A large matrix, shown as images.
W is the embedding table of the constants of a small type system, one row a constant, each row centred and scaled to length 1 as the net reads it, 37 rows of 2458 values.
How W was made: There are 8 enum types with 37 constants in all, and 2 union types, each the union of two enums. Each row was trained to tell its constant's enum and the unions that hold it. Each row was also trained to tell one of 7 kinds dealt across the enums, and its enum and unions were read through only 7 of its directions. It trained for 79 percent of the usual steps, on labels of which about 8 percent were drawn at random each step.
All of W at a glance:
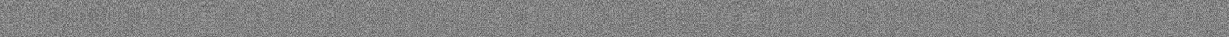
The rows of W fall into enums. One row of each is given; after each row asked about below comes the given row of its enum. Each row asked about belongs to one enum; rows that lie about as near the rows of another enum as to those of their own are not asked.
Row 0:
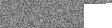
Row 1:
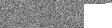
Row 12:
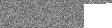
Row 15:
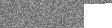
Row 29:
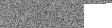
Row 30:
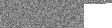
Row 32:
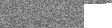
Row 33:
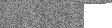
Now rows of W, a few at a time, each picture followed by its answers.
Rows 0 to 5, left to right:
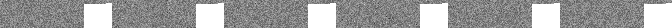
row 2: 15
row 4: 1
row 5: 0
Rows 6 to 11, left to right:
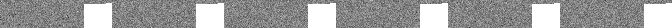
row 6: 0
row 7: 33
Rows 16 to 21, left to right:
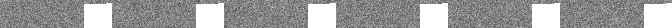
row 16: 15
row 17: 29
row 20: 32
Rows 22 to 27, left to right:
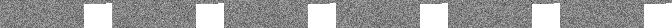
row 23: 29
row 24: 1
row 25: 1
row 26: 1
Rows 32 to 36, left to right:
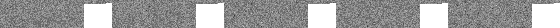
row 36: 0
